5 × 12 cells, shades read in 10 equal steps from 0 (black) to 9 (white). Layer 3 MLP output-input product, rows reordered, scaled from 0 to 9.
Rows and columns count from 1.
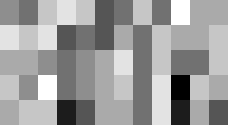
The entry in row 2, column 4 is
3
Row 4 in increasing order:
0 4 4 5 5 6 6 7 7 7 8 9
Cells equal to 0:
1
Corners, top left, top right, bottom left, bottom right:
5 6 6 3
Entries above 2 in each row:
12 12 12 11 10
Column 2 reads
4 7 6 5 7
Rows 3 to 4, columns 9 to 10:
7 4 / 8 0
